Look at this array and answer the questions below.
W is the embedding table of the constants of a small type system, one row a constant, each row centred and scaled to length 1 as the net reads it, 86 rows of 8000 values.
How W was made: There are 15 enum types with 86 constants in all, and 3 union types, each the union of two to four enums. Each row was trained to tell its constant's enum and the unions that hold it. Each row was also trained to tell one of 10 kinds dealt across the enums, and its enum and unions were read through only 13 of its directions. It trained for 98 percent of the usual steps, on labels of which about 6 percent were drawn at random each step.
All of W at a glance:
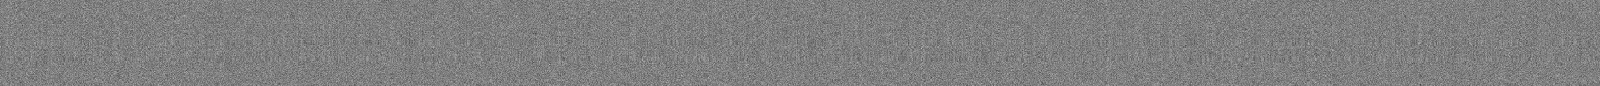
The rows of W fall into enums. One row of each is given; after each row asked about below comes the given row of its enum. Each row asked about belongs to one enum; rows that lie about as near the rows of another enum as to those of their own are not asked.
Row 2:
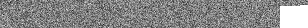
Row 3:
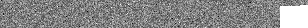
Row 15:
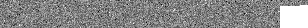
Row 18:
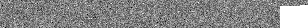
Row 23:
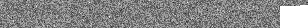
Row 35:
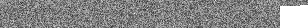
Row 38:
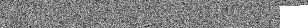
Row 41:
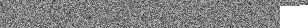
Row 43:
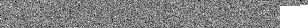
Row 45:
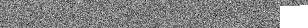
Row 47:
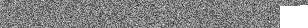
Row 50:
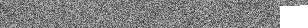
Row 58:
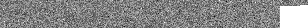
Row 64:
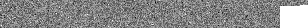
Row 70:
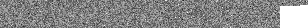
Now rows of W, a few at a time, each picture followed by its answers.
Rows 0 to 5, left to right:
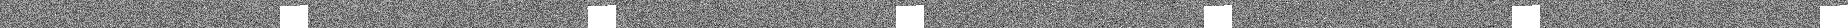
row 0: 50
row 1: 45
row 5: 50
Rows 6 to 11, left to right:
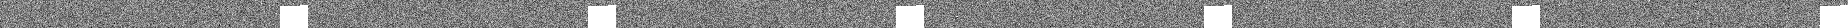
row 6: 58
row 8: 23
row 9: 47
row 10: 50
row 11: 3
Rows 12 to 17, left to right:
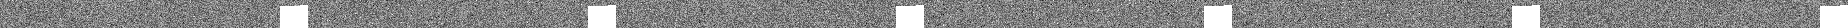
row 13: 18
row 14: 45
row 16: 15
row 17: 58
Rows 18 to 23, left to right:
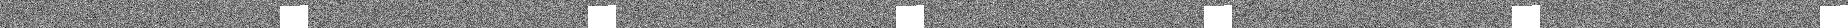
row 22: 35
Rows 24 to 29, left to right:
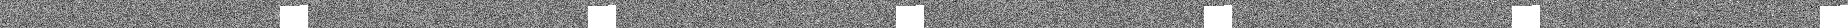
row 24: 45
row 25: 35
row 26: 38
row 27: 35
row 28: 38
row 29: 3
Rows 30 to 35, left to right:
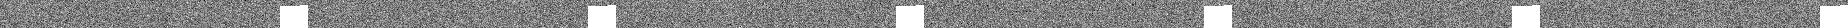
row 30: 41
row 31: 15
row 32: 45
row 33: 70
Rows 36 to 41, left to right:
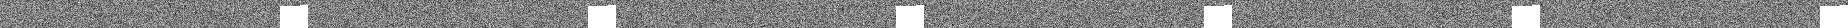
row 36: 47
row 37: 43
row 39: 23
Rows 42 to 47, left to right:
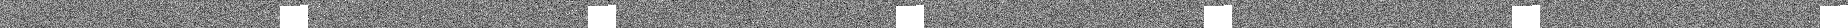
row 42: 43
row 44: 43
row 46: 47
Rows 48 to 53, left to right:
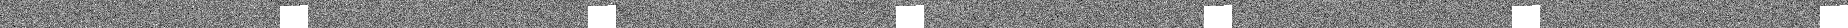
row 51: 41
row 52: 47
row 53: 41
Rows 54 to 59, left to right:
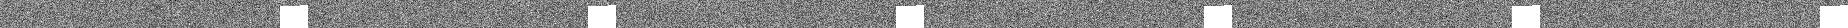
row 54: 45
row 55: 15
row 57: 58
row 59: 58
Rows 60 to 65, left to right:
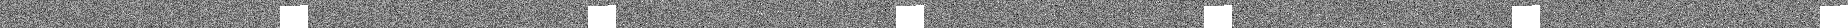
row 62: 70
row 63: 43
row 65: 70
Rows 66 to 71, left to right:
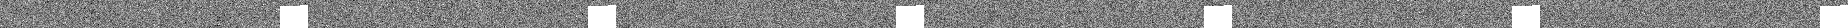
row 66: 18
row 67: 64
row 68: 23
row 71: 35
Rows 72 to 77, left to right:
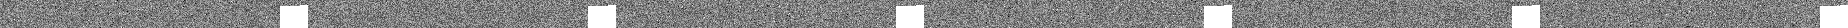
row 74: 2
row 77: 3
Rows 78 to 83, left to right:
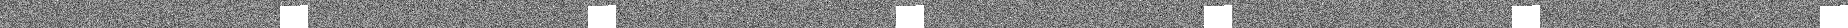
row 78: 2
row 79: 70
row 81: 47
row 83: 35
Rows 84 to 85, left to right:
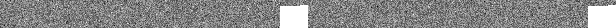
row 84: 58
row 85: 43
